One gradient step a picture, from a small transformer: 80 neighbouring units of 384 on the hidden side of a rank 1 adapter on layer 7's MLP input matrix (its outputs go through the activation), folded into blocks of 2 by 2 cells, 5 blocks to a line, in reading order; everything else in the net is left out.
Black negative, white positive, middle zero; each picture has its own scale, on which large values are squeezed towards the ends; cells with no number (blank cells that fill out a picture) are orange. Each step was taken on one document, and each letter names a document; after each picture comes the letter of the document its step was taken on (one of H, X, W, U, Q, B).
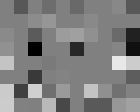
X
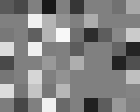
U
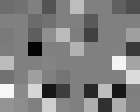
X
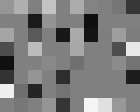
U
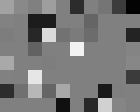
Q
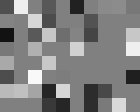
Q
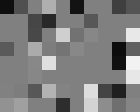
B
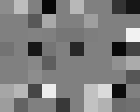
B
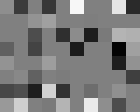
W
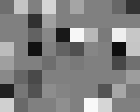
W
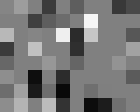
U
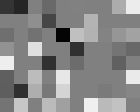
U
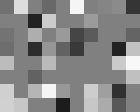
B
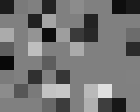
Q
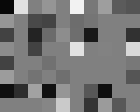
Q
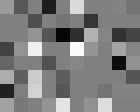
W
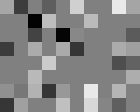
B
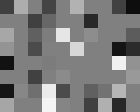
X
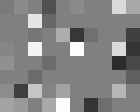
W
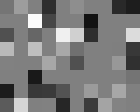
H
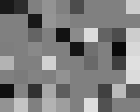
W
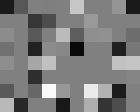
B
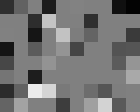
B
